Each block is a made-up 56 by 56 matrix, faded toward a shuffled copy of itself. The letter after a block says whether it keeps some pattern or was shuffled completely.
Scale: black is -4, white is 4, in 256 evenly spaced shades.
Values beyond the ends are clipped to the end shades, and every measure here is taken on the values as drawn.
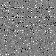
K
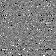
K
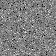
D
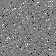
D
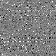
K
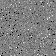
D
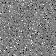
D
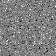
K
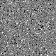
D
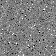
D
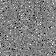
D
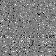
K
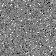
D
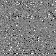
K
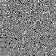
K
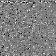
K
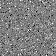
D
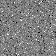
D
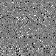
K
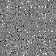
K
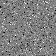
D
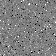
D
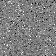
D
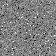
D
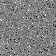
D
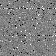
K
